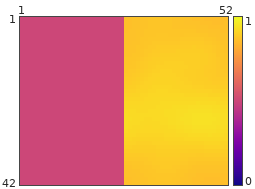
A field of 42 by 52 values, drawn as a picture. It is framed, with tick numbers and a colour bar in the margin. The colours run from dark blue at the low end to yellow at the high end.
The table splits into one row of 2 panels. Panel 1,1: middling, flat. Panel 1,2: very high, smooth, faint in contrast.
